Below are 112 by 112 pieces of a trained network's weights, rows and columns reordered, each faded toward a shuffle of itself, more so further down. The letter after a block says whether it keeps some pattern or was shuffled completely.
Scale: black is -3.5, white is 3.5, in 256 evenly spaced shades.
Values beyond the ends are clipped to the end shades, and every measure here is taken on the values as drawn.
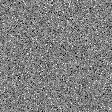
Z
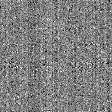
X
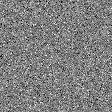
Z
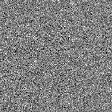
X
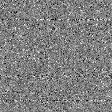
X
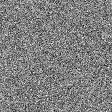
Z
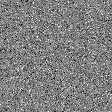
Z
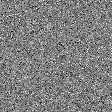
Z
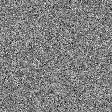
Z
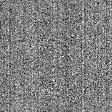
X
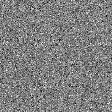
X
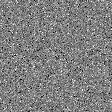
Z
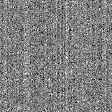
X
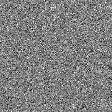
X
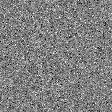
Z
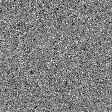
Z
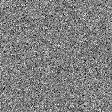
X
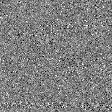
X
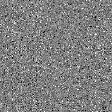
X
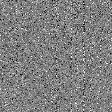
X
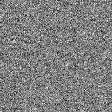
X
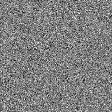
X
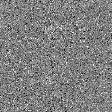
X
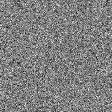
X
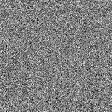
X
